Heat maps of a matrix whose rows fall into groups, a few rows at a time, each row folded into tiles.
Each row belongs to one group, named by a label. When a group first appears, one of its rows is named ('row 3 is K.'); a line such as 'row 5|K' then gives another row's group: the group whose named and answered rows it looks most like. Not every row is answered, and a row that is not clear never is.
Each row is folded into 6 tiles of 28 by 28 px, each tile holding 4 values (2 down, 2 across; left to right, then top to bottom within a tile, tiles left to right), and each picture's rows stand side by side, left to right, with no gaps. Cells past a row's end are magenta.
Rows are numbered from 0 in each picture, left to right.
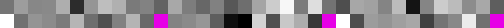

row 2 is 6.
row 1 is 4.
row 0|6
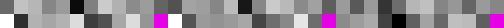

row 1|6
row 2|4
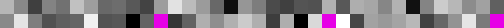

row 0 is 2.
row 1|2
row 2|6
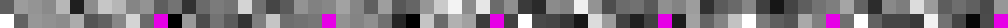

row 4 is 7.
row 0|6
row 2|4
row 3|2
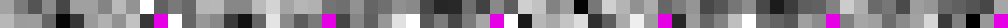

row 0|4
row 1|4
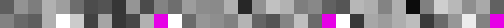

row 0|7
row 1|6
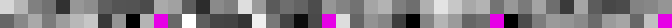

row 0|2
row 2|4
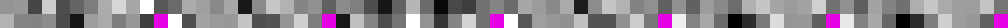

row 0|4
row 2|7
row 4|4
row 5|4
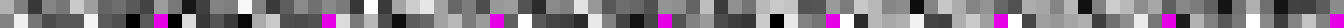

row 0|2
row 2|4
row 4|4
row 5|6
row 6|6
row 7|7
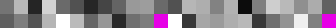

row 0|7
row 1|6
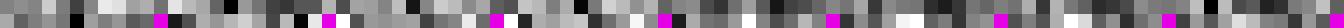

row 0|4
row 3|6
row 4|7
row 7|7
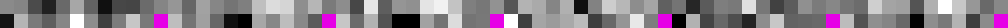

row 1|4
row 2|4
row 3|6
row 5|4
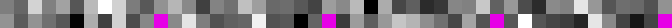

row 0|4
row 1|2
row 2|7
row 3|2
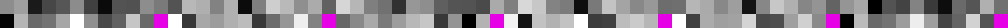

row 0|7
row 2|2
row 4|6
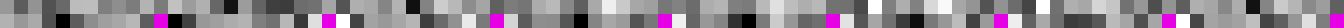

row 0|4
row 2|6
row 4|4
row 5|4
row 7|6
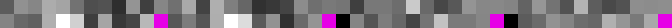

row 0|7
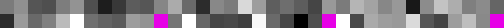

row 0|7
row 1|2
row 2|6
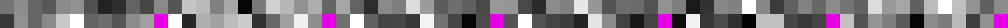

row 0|7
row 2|2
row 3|2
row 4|2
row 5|4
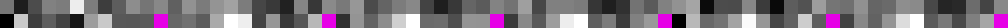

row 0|2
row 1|7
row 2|7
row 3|7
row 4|7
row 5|7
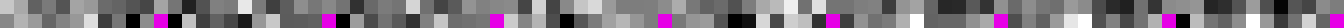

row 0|2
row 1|2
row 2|2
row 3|4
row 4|4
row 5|7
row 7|7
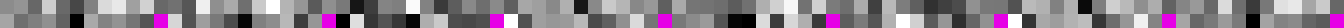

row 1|4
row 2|2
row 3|6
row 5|7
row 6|6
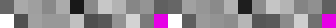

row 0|6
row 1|6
